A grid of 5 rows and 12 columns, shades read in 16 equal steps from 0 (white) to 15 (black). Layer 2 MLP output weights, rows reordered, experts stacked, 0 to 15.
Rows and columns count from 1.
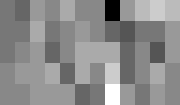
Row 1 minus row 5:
1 2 0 1 -1 -2 -1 15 0 -4 -3 -3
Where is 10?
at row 2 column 9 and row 3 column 11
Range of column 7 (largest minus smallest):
3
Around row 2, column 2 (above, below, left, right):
9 7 8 5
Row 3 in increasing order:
5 5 5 6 6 7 7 7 8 9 9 10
